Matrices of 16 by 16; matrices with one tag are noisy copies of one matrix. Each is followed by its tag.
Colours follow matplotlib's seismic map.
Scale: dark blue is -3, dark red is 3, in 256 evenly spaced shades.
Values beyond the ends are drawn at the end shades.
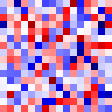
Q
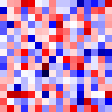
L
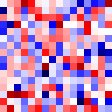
L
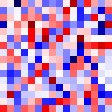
Q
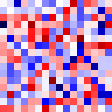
Q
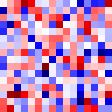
L
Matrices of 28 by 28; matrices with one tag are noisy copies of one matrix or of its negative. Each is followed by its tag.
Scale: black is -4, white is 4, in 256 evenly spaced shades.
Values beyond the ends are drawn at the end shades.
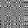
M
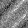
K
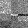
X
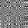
M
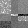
X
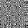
M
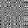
M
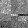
X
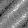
K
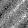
K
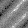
K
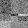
X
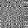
M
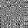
M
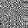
M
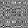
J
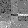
X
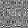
J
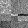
X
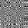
M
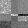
X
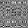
J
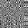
M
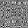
J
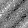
K
